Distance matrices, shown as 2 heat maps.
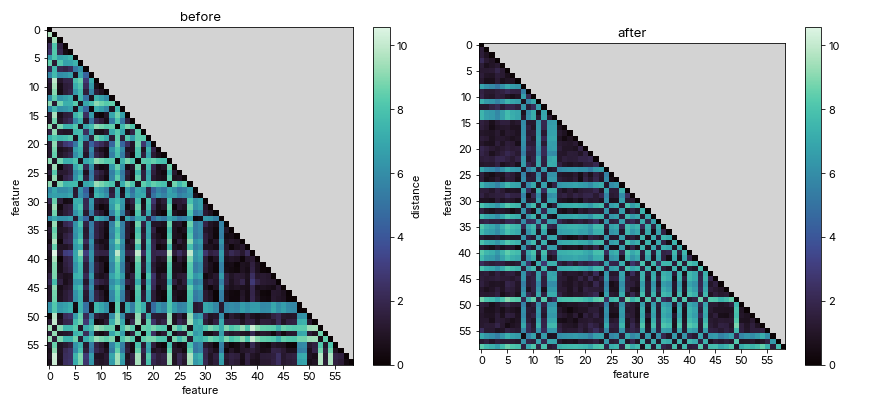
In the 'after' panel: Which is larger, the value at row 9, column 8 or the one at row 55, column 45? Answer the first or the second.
the first
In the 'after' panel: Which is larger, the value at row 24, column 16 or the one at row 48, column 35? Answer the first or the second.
the second
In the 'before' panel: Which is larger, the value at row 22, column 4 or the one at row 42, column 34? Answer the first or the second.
the first
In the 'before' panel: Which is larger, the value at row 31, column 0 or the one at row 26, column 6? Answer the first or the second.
the second
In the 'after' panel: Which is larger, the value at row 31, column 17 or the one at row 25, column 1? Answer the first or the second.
the first
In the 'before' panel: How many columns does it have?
59
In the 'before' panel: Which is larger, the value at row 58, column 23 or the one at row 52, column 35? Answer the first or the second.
the first
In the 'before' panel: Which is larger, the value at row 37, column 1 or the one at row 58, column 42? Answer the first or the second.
the first
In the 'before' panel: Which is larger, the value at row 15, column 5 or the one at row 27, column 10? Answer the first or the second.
the second
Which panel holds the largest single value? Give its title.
before
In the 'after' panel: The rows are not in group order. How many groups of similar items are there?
2
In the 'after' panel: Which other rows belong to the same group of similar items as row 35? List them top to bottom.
8, 11, 13, 14, 24, 27, 31, 33, 36, 38, 40, 41, 43, 49, 56, 58
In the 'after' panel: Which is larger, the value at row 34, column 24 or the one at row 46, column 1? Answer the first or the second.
the first
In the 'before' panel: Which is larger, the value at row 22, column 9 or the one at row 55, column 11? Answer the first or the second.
the first
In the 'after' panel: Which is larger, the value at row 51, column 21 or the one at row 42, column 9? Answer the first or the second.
the second
